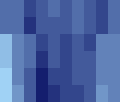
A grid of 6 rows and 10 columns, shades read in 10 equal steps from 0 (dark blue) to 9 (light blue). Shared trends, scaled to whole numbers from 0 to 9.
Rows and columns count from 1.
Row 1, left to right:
4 4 2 3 4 3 4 3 2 4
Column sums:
42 29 17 9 16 14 19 17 25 28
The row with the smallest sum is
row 2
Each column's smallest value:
4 4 1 0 1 2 2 2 2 4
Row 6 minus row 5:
0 1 0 0 -1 0 -1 0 1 0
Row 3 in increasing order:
2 2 2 3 3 4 5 5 5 8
